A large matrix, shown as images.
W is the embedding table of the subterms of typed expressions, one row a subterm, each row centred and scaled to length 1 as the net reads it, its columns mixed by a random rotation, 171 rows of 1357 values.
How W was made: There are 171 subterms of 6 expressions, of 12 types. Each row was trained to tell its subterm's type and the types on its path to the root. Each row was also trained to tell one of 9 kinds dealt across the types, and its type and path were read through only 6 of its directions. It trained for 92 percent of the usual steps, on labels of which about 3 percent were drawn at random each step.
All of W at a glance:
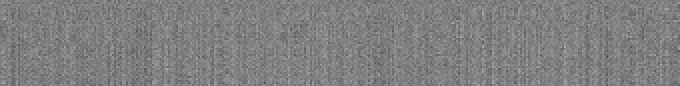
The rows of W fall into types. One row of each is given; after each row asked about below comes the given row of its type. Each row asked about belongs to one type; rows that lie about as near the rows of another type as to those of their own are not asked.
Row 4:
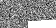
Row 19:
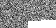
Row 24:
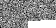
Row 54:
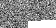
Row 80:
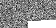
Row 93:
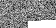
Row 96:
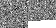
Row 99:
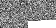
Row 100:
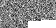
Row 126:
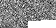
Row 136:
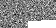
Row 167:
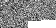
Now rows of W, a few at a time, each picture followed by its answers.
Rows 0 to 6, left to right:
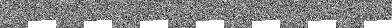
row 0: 126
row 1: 96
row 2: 4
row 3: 126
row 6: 93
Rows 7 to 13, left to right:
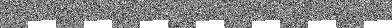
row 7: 167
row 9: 80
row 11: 100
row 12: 126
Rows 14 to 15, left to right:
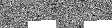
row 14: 80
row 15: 96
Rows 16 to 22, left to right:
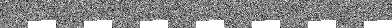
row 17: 4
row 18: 24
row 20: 80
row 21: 167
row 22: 80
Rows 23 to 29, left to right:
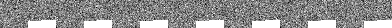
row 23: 93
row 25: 167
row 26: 24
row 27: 4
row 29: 24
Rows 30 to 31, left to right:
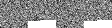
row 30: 99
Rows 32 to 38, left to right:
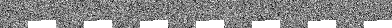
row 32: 24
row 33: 96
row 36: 99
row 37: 96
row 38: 99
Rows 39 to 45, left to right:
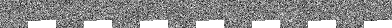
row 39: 99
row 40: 136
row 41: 4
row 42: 24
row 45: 99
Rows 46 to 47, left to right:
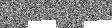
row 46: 126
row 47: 136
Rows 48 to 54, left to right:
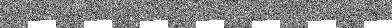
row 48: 80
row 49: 54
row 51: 54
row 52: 136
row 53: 167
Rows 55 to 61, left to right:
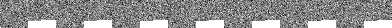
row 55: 54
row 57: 54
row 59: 167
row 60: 167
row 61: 136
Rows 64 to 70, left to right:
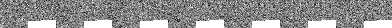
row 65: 24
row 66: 54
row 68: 54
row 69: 54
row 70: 136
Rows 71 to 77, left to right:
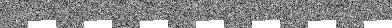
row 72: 54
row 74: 19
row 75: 4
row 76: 96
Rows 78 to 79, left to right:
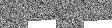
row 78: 24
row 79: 167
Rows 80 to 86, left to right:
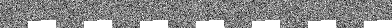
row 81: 19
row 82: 100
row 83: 19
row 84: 54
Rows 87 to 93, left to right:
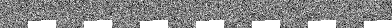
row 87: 96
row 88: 136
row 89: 99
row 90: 19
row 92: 93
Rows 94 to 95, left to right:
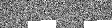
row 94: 167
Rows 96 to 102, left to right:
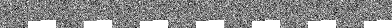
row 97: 19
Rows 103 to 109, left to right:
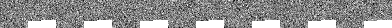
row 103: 19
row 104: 167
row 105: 19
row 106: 99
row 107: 93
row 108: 19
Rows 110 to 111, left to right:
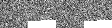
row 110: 19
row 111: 19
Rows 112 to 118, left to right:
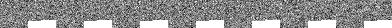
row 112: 136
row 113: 136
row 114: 96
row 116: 4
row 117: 93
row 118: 93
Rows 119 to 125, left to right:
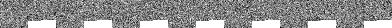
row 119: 136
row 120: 24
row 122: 96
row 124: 99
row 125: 99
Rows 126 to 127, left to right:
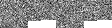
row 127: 167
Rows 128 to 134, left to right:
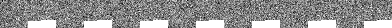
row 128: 19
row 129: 93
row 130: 54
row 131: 93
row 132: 96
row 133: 4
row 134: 96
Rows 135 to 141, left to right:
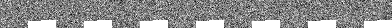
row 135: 99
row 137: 19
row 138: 24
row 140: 99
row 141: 136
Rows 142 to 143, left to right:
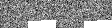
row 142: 24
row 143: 93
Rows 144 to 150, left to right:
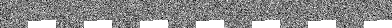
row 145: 136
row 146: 54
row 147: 96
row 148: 19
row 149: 167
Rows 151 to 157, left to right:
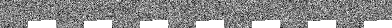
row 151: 100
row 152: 80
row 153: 24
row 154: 136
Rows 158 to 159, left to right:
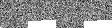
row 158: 19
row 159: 136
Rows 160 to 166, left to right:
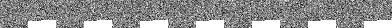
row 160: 96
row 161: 96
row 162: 99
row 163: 167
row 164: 99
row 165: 99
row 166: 167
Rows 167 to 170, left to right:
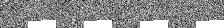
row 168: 167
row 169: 96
